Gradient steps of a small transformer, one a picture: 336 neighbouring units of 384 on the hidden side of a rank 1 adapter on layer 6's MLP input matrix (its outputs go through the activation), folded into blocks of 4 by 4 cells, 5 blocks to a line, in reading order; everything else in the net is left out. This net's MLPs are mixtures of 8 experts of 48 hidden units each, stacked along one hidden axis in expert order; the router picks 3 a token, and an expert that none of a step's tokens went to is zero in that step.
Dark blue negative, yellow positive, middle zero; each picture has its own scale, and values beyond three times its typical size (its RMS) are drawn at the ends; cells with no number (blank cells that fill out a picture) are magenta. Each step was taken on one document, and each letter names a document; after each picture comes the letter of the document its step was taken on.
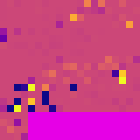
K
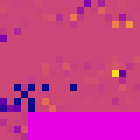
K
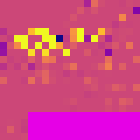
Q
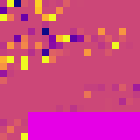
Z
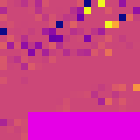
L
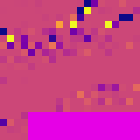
L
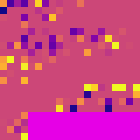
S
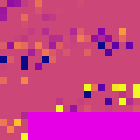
S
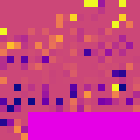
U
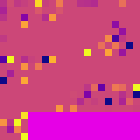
S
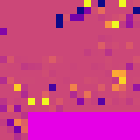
U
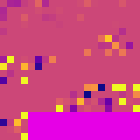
S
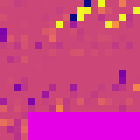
L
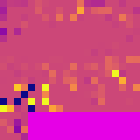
K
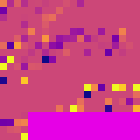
S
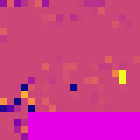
K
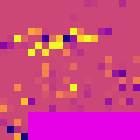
Q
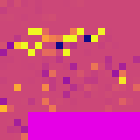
Q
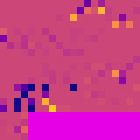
K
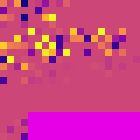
Z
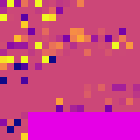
Z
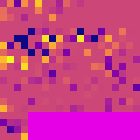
Z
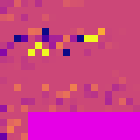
Q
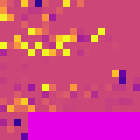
Q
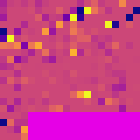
L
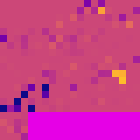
K
